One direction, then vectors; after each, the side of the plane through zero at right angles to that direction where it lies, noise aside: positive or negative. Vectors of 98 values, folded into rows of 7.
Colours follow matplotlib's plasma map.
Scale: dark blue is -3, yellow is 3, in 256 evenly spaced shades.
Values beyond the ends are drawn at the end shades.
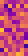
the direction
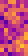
negative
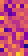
positive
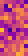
positive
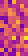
negative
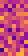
positive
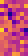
positive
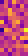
negative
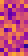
positive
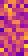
negative
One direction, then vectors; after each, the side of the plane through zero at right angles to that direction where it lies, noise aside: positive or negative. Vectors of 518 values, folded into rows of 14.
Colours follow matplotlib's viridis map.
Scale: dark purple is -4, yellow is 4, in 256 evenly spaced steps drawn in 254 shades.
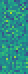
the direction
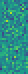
positive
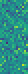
negative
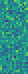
negative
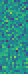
positive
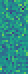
negative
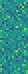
negative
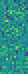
positive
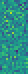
positive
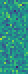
negative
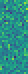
negative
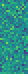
positive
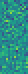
positive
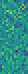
positive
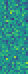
positive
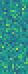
positive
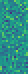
negative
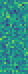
negative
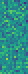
positive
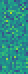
positive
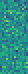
positive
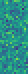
negative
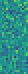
negative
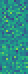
positive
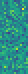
positive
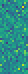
negative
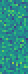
positive
